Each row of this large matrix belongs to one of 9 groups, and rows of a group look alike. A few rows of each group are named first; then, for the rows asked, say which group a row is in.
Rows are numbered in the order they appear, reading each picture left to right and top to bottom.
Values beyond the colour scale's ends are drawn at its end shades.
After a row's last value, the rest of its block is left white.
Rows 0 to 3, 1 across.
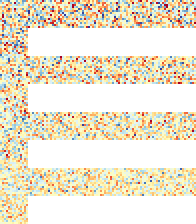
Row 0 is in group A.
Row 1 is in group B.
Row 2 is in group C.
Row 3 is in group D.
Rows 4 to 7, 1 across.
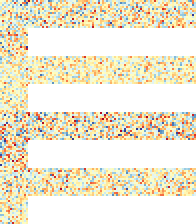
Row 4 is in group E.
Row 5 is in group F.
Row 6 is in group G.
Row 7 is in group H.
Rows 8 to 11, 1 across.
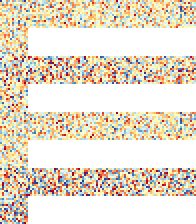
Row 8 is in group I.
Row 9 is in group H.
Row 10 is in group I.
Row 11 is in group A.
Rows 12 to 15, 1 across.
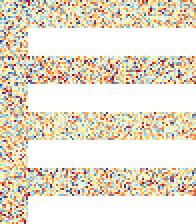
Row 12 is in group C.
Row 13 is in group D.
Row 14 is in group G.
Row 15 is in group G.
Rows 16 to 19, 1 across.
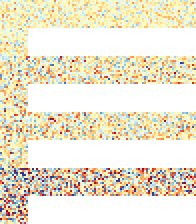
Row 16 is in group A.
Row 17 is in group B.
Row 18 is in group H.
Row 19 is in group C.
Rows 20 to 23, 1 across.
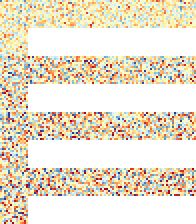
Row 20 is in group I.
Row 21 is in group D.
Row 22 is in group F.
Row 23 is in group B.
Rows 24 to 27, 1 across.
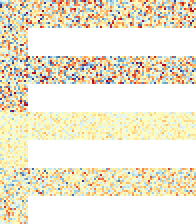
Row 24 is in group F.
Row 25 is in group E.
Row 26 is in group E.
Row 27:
C
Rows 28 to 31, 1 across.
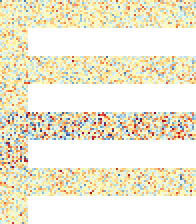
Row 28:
I
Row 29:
G
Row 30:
E
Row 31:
I
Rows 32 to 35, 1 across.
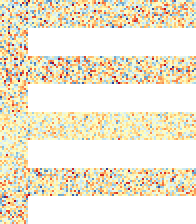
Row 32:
E
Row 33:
H
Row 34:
A
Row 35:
G
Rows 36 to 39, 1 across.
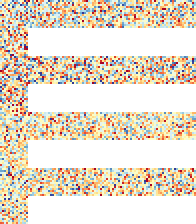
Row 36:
E
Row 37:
G
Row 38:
H
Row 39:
F
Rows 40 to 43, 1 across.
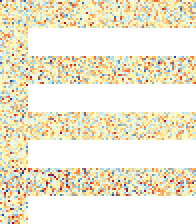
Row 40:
I
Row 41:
F
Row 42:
H
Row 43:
H
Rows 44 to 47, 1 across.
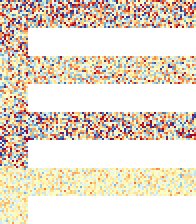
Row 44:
I
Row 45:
B
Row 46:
G
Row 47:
I
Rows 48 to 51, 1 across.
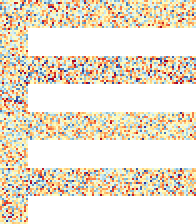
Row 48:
H
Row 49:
A
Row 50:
D
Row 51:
D
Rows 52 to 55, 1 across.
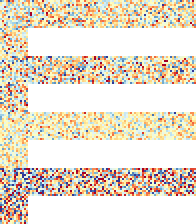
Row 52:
D
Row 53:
E
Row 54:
F
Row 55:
C
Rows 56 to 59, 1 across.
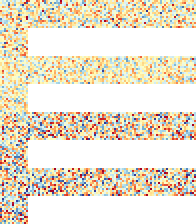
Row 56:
B
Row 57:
A
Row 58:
A
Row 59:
A
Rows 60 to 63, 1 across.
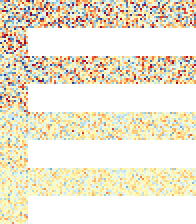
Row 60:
D
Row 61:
C
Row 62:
E
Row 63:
E
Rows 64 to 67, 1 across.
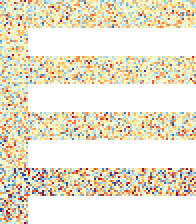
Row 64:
H
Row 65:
D
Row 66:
G
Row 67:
C
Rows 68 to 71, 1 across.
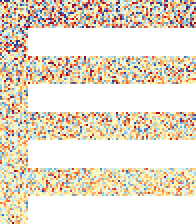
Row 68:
A
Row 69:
H
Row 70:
I
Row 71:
H
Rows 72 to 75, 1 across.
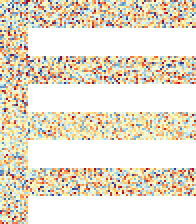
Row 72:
E
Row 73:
B
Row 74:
A
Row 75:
F
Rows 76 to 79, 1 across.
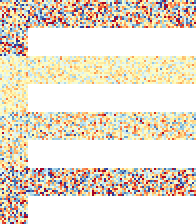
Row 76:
A
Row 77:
B
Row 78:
E
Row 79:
E
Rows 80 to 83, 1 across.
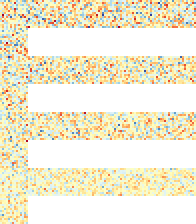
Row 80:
A
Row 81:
D
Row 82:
F
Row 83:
E
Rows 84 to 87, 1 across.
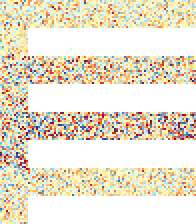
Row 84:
H
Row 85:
D
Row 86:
A
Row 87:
C
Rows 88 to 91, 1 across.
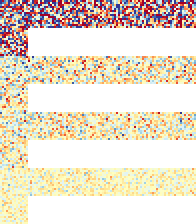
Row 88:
F
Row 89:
C
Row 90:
I
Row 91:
D
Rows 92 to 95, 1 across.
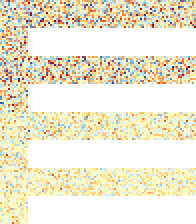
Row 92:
D
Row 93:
H
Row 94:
A
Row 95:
H
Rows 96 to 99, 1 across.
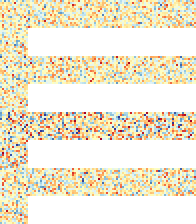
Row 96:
A
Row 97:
I
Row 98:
F
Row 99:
A
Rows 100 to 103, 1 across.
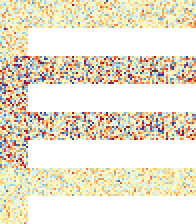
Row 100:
G
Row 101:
G
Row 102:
G
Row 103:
C
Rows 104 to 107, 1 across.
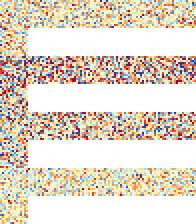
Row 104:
G
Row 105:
I
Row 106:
F
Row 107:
E
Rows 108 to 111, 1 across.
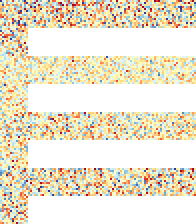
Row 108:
I
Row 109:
G
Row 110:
H
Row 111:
F
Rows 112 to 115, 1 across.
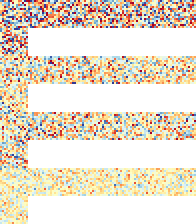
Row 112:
D
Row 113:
H
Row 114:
A
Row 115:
I
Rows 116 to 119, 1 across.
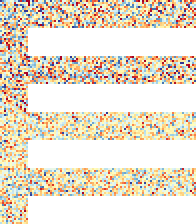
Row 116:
C
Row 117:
B
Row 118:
G
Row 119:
D
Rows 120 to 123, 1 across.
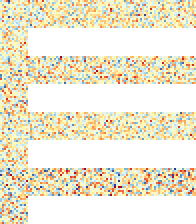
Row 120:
D
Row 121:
B
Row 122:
D
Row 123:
F
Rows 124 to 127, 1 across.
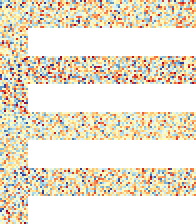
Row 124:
F
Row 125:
B
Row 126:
C
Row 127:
C
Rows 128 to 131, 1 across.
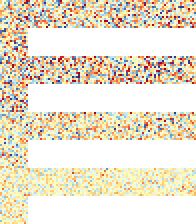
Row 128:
B
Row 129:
F
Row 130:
F
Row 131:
G
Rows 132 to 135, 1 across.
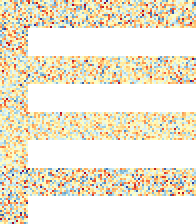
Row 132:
G
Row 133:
A
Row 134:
B
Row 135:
E
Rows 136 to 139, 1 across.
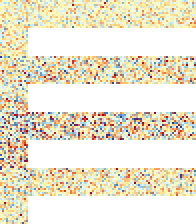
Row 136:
G
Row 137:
A
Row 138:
E
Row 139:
I
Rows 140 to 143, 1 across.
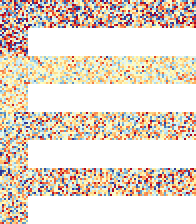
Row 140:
G
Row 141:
G
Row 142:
C
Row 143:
F
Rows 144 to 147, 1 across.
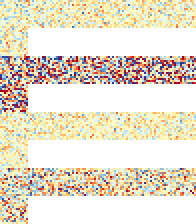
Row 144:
C
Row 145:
B
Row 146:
I
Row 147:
D
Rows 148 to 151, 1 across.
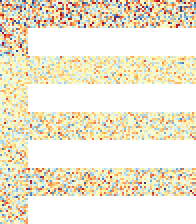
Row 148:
I
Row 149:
B
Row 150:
D
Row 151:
D
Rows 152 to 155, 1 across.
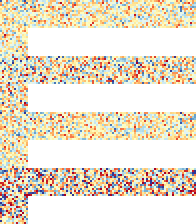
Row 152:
I
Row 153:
E
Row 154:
I
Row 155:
G
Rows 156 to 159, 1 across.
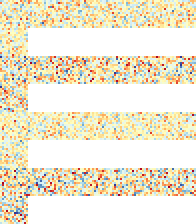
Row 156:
H
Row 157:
I
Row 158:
A
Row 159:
A
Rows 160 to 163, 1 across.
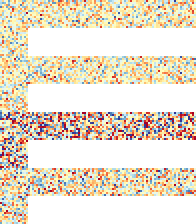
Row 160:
F
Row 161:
A
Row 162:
F
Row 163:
A
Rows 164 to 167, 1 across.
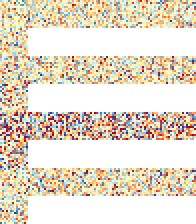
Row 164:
A
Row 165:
G
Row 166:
H
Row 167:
A
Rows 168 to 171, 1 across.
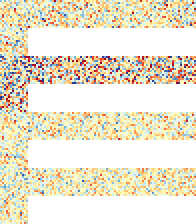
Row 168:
A
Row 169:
C
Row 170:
A
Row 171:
C
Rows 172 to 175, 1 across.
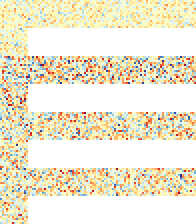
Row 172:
A
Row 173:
D
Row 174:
F
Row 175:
I
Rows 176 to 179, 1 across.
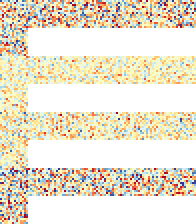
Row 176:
A
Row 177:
B
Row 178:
I
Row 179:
E
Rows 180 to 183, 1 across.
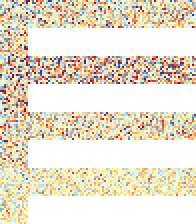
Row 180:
E
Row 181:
B
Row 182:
G
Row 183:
C
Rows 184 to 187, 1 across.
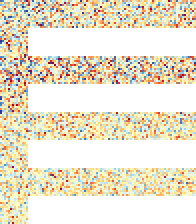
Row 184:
C
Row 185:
H
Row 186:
I
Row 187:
H
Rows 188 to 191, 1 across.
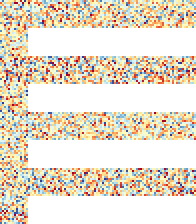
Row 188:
H
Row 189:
H
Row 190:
E
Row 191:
A
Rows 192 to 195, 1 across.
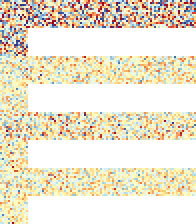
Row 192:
A
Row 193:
F
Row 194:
H
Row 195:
H
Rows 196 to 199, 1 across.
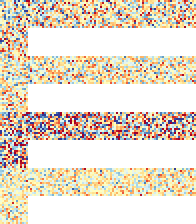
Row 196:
C
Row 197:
D
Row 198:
B
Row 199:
F
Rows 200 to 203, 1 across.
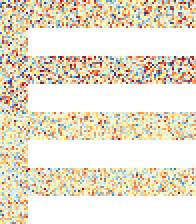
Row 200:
F
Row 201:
F
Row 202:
A
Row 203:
E
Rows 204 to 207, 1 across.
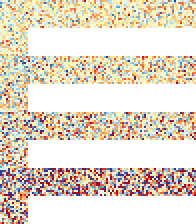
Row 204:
F
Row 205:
C
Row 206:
D
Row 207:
F
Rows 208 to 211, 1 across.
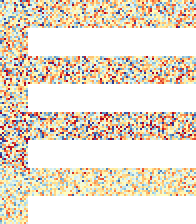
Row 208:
C
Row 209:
H
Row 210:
G
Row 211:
C
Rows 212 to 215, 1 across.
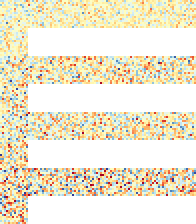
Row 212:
C
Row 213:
F
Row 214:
E
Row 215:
G
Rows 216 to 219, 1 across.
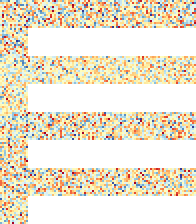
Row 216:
A
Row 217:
C
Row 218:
E
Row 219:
I
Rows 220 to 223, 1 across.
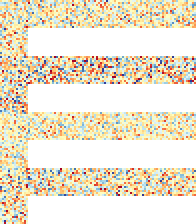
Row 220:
G
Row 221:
A
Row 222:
A
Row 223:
B
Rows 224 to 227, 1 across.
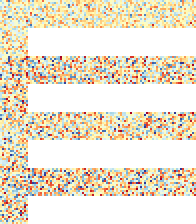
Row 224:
D
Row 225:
B
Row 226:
F
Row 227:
D
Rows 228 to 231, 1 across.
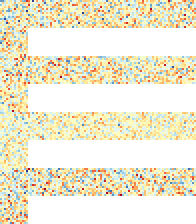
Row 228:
C
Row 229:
H
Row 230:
C
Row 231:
E
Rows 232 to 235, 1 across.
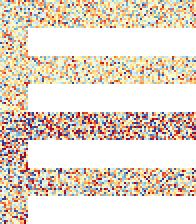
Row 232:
D
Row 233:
G
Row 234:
D
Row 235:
B
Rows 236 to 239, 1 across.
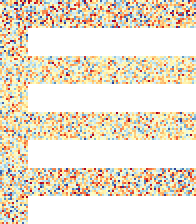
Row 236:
H
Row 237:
H
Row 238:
I
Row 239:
F
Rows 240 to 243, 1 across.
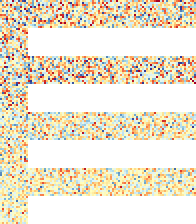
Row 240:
I
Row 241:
D
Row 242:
E
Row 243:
F
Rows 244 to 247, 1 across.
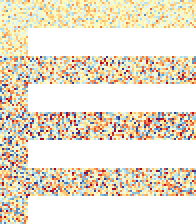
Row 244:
D
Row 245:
G
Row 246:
F
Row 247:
A
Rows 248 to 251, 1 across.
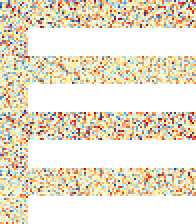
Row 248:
F
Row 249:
C
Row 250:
F
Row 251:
F
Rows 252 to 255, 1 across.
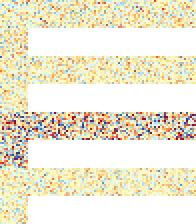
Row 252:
E
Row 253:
I
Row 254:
A
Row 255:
A
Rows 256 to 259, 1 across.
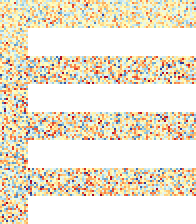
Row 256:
A
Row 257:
B
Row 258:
A
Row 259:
D
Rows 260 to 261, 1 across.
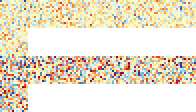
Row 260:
I
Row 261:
I
